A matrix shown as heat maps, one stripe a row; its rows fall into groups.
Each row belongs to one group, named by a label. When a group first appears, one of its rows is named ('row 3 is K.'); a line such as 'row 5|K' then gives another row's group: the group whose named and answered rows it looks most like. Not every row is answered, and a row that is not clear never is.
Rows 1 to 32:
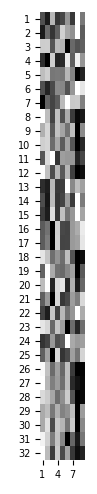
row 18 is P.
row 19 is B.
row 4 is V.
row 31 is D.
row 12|P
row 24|V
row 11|B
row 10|P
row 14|V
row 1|V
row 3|D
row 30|D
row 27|P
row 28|P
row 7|V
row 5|P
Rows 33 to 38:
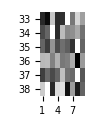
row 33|V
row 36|D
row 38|D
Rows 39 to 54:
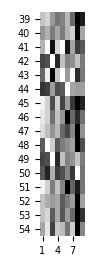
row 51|D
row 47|D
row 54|D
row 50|V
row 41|D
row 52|D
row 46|D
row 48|B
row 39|P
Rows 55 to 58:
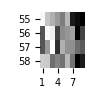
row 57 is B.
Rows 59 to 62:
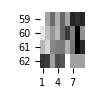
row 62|V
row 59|P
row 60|D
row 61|P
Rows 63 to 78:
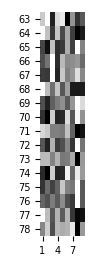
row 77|P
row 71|P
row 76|V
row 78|D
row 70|V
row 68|P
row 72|V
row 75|V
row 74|V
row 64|P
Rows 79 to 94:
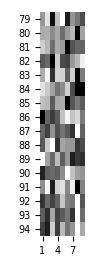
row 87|V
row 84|P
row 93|V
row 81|D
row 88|B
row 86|V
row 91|D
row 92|V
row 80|D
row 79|D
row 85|D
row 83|D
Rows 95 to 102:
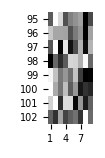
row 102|V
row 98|V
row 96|D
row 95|B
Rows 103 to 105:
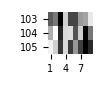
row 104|D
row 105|P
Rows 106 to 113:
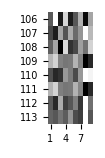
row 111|P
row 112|V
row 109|P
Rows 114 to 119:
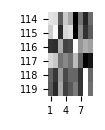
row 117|P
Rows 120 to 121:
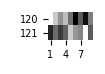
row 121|V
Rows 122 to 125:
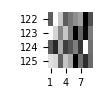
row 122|B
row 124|V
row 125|D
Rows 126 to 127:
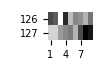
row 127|P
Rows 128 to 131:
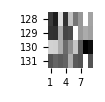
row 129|V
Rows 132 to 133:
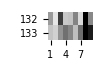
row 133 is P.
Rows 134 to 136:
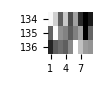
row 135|B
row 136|V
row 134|P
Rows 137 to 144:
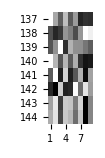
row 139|B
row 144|D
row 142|V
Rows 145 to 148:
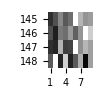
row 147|V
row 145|V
